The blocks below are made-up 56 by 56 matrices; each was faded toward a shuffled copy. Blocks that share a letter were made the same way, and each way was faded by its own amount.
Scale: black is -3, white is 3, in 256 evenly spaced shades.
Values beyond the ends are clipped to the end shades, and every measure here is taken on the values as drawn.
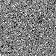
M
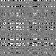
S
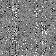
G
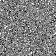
M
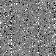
G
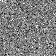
M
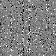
G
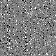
G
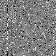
G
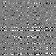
S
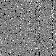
G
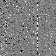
G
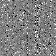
G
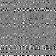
S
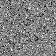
M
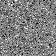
M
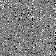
G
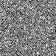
M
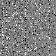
G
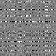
S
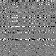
S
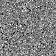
M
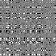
S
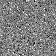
M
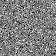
M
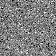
M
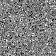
M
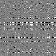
S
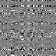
S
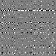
S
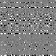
S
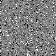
G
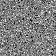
M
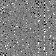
G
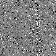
G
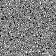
M
